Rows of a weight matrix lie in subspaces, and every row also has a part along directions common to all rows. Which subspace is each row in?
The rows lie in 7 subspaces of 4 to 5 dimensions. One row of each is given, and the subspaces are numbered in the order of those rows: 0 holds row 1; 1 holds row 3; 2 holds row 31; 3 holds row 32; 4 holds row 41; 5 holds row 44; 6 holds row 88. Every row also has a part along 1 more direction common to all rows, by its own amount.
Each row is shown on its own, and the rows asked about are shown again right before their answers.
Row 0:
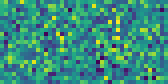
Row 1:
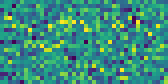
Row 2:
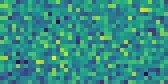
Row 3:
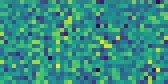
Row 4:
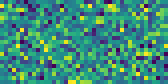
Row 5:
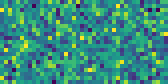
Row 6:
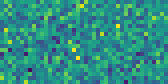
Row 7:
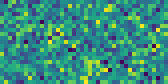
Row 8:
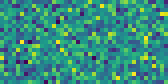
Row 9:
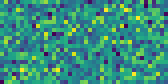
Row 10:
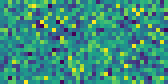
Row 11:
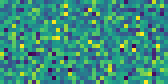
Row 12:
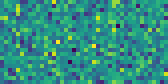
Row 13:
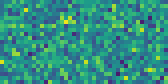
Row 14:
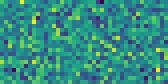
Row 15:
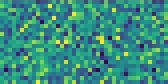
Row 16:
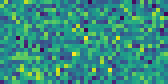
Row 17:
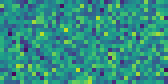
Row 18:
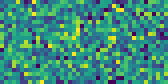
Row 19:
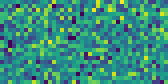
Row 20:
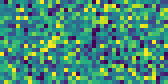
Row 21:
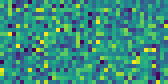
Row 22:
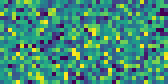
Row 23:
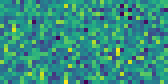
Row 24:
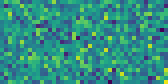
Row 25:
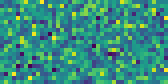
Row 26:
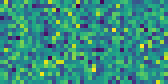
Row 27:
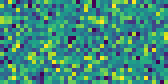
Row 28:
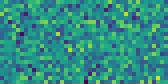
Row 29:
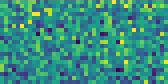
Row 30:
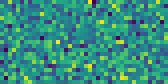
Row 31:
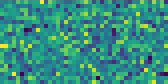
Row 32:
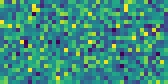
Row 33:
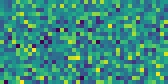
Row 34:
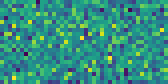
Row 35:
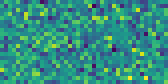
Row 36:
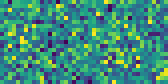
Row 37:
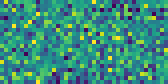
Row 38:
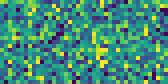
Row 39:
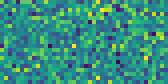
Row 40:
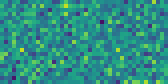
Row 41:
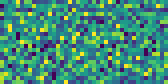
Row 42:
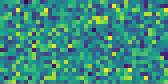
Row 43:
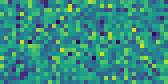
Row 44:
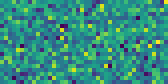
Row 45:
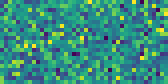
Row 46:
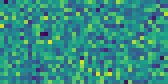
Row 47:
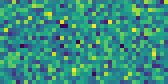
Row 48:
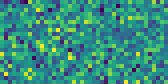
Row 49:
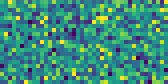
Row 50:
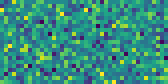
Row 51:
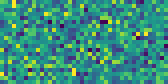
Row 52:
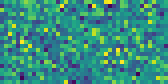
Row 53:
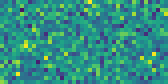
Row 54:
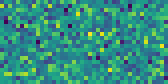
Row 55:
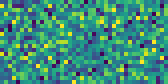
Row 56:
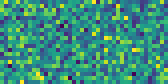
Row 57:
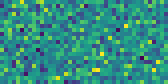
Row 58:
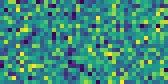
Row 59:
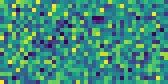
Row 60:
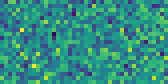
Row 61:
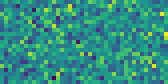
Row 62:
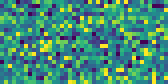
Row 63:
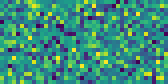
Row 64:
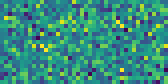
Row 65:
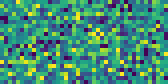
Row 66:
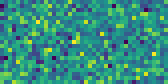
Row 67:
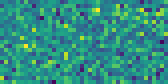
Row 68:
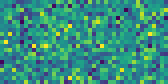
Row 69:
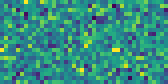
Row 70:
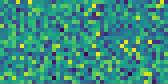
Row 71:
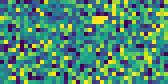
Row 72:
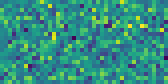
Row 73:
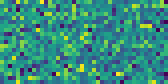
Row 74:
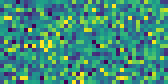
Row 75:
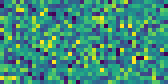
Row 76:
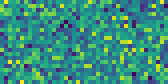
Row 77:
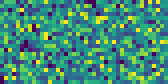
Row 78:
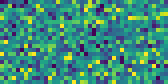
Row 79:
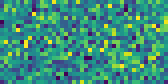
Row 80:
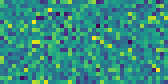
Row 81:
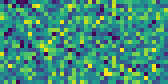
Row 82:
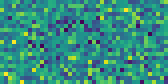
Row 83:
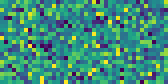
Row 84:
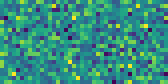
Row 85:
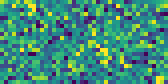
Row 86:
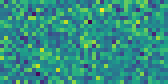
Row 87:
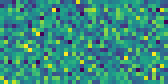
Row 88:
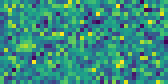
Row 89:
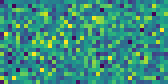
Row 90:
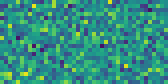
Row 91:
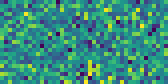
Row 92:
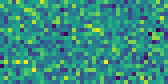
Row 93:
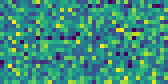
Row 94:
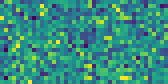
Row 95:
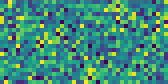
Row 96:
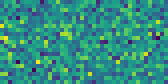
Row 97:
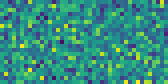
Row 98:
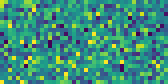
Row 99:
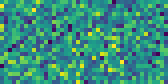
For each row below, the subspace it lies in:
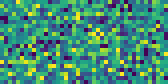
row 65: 4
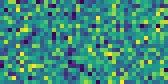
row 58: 2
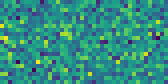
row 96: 4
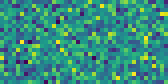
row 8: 4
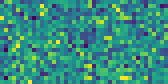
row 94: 3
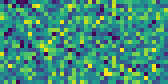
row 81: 5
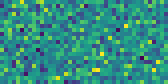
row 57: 1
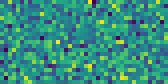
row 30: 3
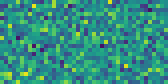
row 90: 4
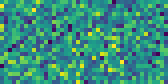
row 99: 4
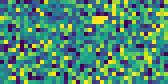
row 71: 2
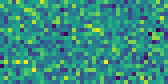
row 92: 4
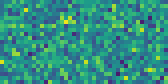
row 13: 0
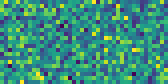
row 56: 3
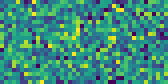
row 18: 3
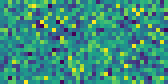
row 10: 5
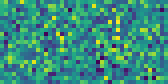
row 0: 1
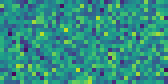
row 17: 2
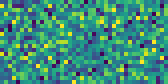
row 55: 1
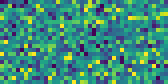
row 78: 5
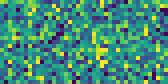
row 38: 6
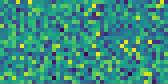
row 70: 5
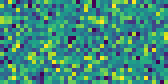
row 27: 3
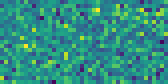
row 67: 6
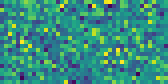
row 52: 2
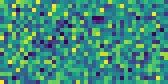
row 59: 1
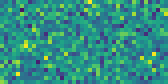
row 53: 6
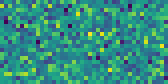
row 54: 4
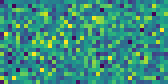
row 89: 1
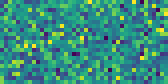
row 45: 6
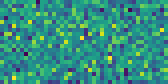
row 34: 1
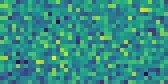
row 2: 4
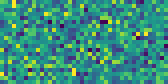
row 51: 5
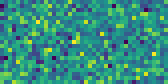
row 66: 4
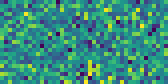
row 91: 0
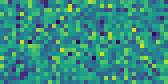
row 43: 4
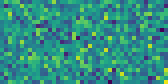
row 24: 3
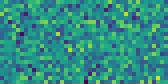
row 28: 0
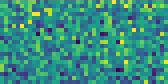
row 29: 4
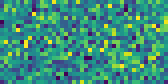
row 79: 3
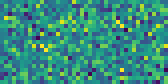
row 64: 0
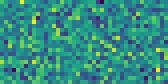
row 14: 1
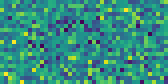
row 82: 0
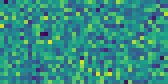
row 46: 6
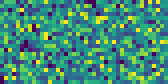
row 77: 6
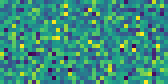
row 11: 5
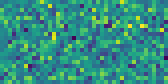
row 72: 2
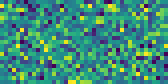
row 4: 2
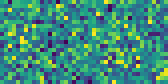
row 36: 2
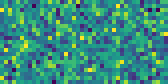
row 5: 6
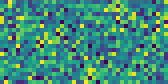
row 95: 0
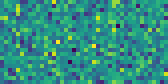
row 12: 2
